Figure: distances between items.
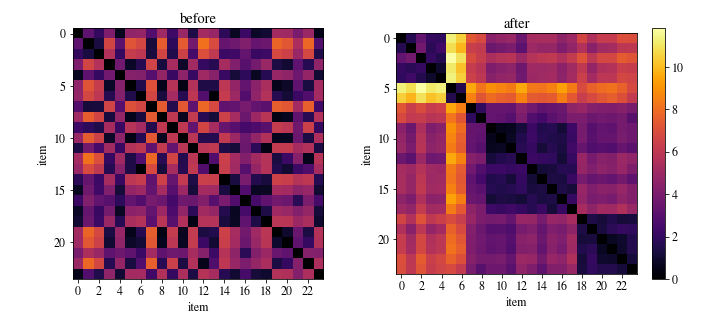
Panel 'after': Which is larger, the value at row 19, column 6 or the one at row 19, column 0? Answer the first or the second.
the first
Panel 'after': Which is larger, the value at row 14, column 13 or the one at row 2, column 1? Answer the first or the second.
the second
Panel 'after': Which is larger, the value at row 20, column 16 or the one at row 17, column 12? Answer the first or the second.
the first
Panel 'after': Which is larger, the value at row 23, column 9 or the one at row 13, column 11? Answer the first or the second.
the first
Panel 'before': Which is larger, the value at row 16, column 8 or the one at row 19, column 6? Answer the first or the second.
the first
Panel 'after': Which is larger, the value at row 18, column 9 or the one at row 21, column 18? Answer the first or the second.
the first
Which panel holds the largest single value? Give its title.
after
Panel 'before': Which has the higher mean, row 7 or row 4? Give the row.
7
